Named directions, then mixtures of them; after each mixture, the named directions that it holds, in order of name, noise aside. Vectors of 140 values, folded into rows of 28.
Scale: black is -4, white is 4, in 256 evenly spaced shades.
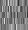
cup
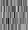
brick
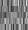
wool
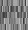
cup, wool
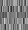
cup, wool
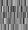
brick, cup, wool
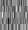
brick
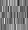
cup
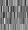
brick, cup, wool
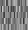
brick, cup, wool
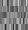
wool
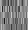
cup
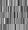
brick, cup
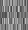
brick, cup, wool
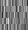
brick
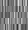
brick, cup, wool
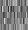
brick, cup, wool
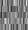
wool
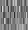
brick, cup, wool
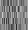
brick, cup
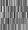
brick, cup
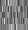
cup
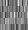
brick, cup, wool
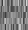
wool
